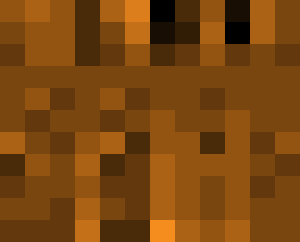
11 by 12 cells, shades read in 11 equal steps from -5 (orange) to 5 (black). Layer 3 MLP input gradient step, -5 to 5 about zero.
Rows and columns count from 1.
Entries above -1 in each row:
5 7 8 12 10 10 5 6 8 8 7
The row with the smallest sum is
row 11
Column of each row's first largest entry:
7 10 4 1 3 2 6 1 1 3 5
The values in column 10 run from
-2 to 5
